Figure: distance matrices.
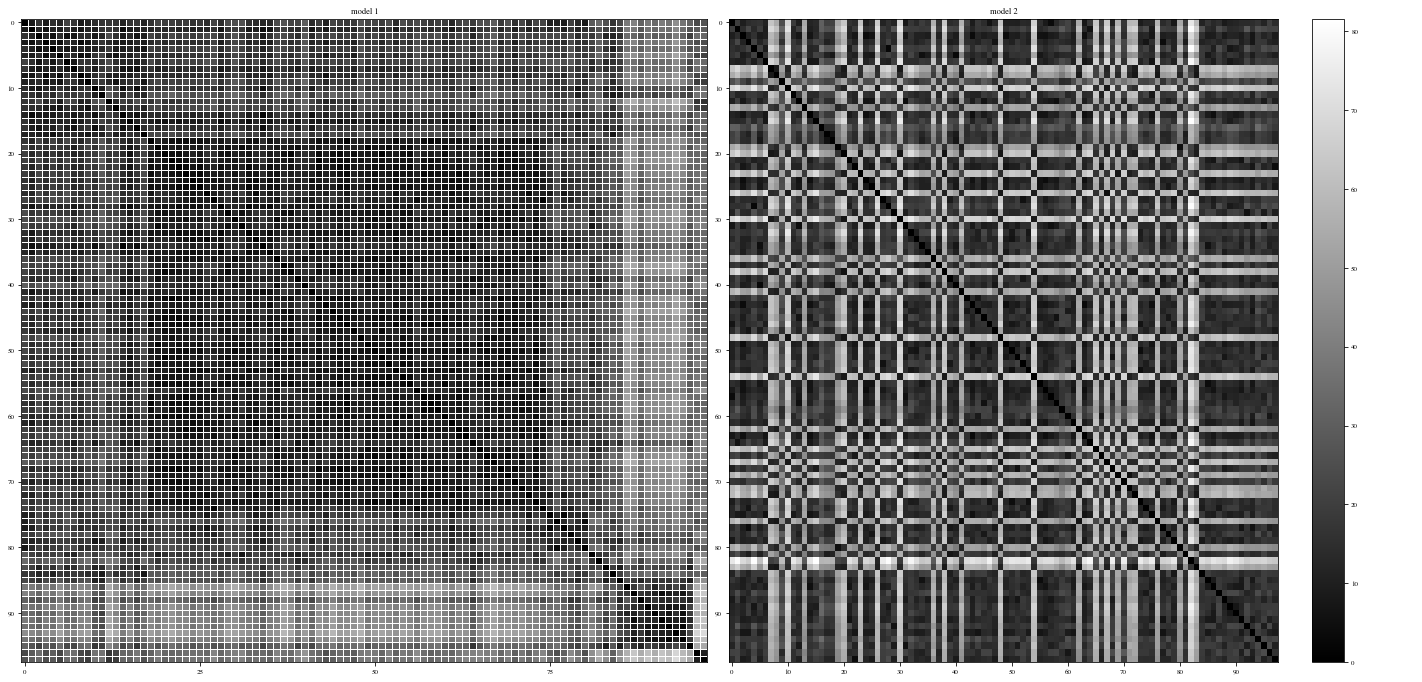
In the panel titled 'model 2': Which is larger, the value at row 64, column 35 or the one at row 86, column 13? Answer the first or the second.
the second
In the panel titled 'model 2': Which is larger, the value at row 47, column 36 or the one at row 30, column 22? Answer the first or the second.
the second
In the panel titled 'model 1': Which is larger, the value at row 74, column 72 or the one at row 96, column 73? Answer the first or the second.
the second
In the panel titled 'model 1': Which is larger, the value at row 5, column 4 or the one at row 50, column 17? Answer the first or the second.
the second
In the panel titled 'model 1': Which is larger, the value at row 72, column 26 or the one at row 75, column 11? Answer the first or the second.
the second
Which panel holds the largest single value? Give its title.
model 2
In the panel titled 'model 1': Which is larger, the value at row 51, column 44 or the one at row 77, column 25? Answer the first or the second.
the second
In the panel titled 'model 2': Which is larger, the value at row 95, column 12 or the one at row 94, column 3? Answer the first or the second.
the second
